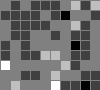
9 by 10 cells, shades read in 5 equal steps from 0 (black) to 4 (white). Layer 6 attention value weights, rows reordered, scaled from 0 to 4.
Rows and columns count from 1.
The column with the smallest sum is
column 9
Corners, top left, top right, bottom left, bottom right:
2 3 2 1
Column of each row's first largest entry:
8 5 8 1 2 5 1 6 6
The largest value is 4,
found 2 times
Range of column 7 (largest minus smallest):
3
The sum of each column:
17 15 12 13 17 19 16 14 10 16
